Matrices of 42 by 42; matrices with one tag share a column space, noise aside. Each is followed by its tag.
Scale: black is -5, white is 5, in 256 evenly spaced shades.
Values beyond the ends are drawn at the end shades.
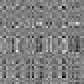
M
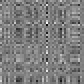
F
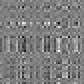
M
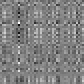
F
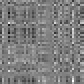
F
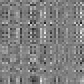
F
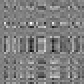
M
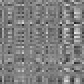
F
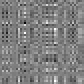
F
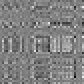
M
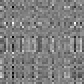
M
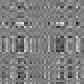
M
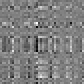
M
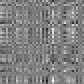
F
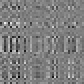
M
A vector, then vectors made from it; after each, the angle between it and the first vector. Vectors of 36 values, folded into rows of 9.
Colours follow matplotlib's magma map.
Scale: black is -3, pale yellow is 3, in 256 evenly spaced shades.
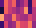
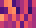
partly aligned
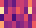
nearly opposite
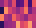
nearly parallel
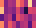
nearly opposite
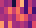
partly opposed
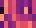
nearly parallel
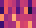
nearly parallel
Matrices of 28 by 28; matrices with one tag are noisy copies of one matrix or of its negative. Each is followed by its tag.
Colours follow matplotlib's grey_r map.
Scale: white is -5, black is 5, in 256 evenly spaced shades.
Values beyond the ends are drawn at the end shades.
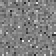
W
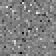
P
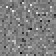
P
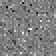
P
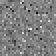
P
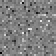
P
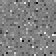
W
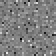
W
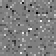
P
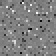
P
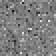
P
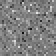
P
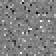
P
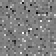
P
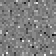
W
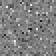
P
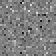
P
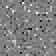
P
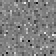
W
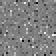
W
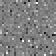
W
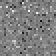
P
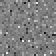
W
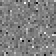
W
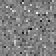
P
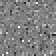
W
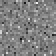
W
